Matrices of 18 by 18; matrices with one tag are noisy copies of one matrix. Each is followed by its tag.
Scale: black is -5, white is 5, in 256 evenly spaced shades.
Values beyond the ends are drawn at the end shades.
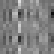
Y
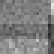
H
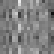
Y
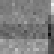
H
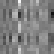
Y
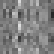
Y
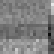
H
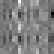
Y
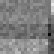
H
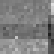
H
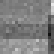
H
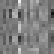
Y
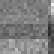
H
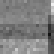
H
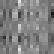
Y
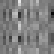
Y
